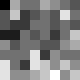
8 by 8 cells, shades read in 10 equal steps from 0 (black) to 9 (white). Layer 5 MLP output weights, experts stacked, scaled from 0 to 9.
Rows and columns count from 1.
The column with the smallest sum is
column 3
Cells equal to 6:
4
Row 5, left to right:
5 3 4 4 3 3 5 6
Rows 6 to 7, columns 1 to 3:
4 4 4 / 8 4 2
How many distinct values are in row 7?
5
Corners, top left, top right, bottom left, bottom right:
0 3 8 7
